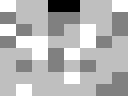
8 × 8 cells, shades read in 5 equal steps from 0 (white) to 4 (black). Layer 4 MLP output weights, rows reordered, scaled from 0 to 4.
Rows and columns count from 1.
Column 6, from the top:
1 1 0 0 1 2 1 1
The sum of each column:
8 8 6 15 10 7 10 11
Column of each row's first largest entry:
4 1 2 1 4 2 8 7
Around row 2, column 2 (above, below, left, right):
1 2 2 1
